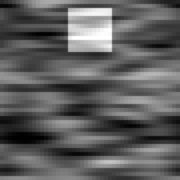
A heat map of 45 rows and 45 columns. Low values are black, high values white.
The ninth with the highest average is the top middle. An odd patch, higher than its surroundings, sits in the top middle. Streaks run across, left to right. Values change most from cell to cell in the top middle.
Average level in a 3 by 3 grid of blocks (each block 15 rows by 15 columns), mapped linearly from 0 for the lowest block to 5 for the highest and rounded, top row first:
0 5 1 / 1 1 3 / 0 1 1
